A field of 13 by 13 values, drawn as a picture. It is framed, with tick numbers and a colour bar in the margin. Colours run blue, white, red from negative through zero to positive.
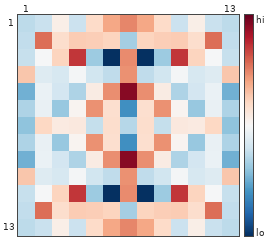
There is no overall slope. The histogram is bell-shaped. It mirrors both left to right and top to bottom. The centre is the ninth with the highest average.
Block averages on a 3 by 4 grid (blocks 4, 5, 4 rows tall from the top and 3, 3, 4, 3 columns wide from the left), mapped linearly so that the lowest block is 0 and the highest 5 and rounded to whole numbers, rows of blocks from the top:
3 3 4 3 / 0 5 5 0 / 3 3 4 3
